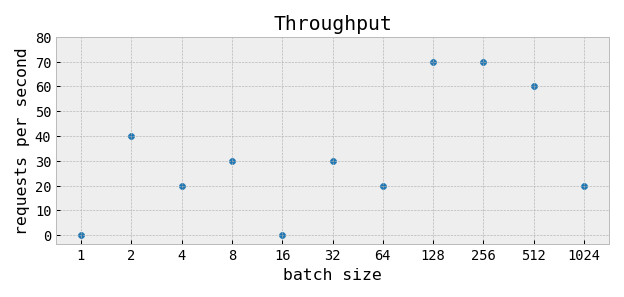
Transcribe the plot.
Title: Throughput
x-axis: batch size, ticks 1 2 4 8 16 32 64 128 256 512 1024
y-axis: requests per second, ticks 0 10 20 30 40 50 60 70 80
Values:
0 40 20 30 0 30 20 70 70 60 20
